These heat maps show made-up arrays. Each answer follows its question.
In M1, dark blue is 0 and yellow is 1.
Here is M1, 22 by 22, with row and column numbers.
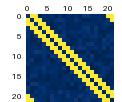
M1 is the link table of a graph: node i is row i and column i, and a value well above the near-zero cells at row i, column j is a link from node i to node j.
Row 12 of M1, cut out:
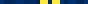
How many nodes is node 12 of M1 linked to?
4
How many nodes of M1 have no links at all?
0
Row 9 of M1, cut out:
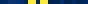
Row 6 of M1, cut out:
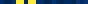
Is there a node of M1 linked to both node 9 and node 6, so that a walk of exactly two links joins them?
yes
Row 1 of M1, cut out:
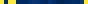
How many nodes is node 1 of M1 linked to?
4
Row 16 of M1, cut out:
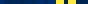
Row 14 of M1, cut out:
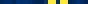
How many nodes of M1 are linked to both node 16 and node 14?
1
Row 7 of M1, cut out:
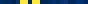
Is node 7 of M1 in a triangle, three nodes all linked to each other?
yes
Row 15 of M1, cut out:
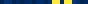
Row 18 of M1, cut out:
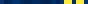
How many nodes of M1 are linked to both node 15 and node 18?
2
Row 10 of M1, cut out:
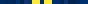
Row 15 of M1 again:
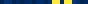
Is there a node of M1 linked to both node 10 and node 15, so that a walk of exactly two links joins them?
no
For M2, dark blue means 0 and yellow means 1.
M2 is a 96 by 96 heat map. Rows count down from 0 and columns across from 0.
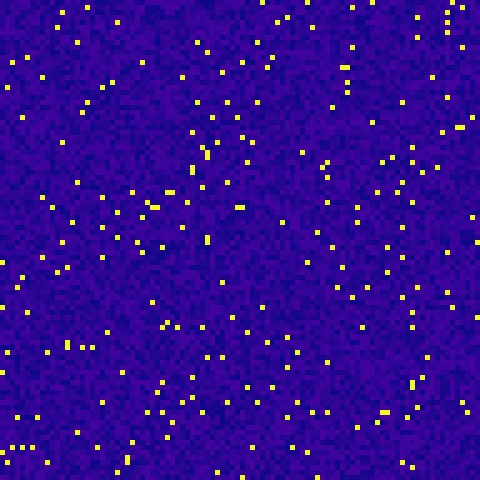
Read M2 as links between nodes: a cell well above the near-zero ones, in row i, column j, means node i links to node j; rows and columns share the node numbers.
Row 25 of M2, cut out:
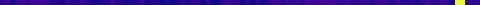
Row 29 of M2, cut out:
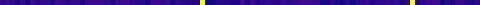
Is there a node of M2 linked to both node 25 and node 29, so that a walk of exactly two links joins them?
no
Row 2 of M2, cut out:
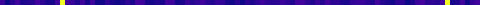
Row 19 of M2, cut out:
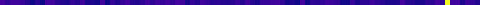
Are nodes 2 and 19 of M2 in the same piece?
yes
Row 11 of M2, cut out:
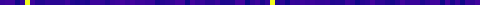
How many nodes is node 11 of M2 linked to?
2
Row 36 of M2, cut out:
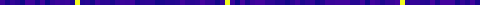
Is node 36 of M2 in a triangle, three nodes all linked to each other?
yes
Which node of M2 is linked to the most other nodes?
node 82
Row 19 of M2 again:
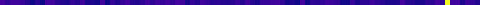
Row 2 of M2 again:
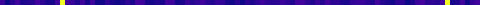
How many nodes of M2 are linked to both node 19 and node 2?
1
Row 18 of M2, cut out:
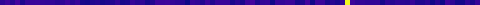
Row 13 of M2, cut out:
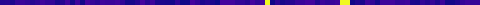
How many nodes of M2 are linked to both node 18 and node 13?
1
